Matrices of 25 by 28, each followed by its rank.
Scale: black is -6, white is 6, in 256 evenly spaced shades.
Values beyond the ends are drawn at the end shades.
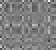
three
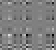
one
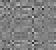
three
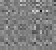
three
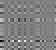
one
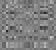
three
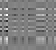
one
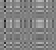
one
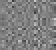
three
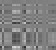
one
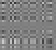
one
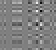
one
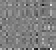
three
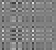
one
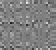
three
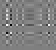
one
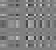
one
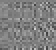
three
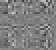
three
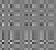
one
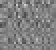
three
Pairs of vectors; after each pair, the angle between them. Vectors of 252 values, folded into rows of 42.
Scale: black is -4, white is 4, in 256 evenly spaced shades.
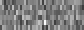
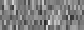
partly opposed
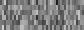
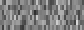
nearly opposite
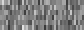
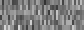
partly opposed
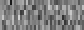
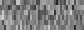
partly aligned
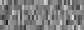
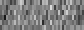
partly aligned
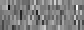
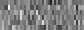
nearly opposite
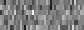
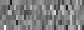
orthogonal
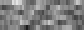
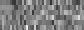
partly opposed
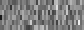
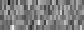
orthogonal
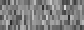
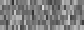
nearly opposite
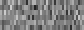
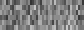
partly opposed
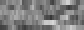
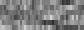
nearly opposite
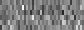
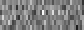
partly opposed
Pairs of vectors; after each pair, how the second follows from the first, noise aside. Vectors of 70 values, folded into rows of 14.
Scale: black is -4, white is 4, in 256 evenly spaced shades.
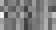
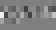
partly zeroed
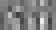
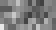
shuffled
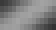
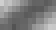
negated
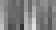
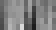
negated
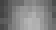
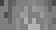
partly zeroed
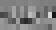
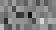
shuffled
